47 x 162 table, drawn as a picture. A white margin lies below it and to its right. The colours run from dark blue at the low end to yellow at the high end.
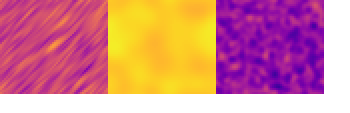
The table splits into one row of 3 panels. Panel 1,1: middling, slanting up to the right. Panel 1,2: very high, smooth, faint in contrast. Panel 1,3: low, blotchy.
